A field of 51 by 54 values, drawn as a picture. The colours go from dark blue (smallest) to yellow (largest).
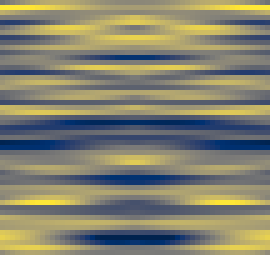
Grain: streaks across. Mirror symmetry: left to right. Slope: none.
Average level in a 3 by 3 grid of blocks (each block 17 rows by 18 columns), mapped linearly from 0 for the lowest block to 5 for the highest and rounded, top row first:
454
121
505
